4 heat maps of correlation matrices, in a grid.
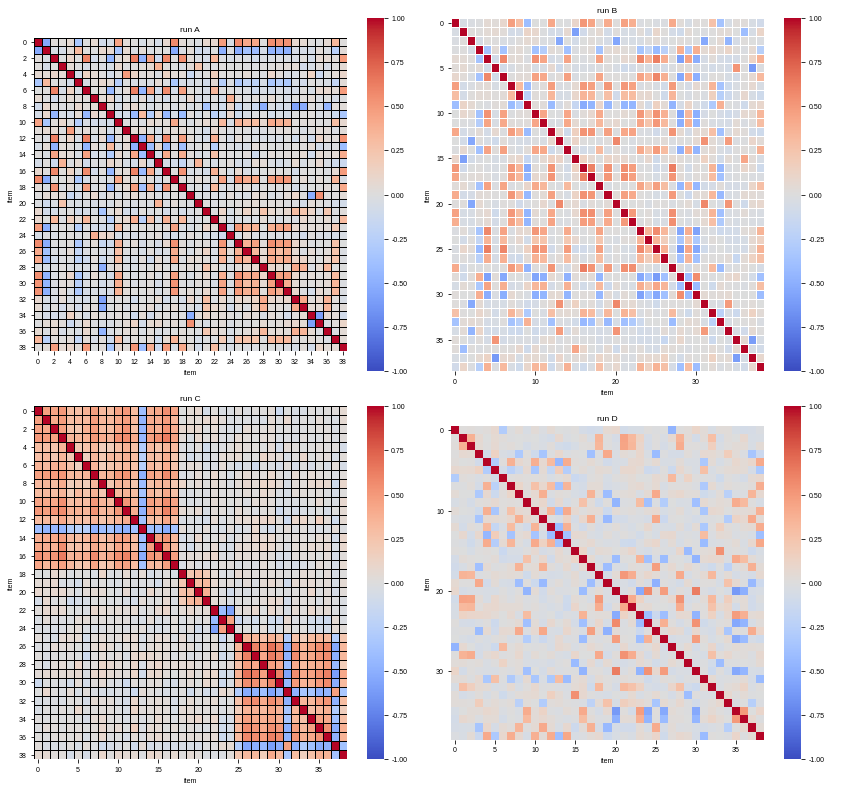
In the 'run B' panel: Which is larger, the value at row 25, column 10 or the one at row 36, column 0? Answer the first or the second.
the first
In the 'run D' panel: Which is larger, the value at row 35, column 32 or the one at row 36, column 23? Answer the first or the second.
the second
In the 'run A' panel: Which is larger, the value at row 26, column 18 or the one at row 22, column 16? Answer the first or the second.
the second
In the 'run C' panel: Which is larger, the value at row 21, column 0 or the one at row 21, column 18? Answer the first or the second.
the second
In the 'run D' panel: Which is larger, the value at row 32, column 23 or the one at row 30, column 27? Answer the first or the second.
the first
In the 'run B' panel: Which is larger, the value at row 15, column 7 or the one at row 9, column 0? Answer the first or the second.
the first
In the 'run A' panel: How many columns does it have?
39
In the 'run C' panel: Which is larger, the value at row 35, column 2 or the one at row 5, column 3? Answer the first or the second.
the second
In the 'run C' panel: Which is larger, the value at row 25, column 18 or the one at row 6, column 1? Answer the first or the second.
the second
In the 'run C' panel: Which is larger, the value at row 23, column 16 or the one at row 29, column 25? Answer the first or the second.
the second
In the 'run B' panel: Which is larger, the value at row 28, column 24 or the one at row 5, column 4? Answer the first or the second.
the second
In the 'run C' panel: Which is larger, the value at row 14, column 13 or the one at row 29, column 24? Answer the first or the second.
the second
